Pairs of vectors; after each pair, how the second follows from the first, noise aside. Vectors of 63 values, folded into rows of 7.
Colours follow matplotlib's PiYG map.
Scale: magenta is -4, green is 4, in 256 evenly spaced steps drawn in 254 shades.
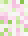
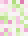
negated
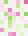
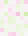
shrunk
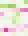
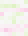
shrunk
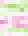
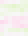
shrunk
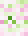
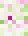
negated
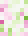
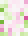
negated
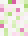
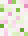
negated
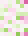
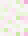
shrunk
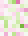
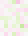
shrunk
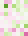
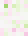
shrunk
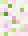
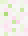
shrunk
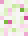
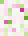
negated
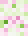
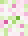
negated
